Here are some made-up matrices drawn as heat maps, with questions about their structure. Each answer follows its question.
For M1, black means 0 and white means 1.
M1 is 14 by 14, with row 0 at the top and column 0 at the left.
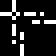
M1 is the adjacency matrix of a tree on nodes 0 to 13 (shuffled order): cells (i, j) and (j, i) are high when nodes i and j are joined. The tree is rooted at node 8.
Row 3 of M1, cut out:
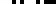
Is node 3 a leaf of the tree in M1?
no
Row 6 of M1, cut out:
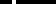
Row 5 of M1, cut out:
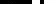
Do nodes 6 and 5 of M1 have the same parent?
no
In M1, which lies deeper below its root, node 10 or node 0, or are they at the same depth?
the same depth
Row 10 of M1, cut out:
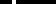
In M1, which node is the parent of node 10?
3
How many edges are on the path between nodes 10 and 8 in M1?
2
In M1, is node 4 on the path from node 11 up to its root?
no
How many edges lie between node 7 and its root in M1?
2
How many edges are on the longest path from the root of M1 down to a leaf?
2
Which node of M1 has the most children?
3
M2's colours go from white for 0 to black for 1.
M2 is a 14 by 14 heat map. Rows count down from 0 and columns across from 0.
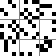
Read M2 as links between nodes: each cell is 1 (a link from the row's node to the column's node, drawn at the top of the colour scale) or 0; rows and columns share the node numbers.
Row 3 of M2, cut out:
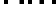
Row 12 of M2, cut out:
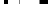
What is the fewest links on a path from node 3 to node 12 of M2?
2
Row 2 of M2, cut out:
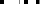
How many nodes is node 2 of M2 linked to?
3
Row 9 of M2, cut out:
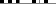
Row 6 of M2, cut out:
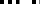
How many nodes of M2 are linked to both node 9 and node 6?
4
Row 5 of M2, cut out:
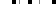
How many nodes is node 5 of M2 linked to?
3
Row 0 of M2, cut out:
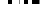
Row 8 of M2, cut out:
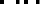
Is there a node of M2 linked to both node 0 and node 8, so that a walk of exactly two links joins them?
yes
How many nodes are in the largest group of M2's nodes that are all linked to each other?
4
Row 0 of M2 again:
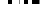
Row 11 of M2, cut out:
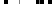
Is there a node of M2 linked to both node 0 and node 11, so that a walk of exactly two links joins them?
yes
